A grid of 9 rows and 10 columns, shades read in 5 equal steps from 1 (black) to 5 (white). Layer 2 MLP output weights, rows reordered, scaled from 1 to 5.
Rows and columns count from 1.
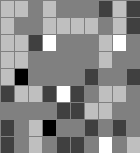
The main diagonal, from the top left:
4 3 2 3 3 2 4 3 3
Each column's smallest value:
2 1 2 1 2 2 2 2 2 2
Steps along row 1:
same down up down same same down up down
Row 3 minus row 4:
0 0 -1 2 0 0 0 0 2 0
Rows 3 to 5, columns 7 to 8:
3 4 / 3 4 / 2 3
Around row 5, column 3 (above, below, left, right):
3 4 1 3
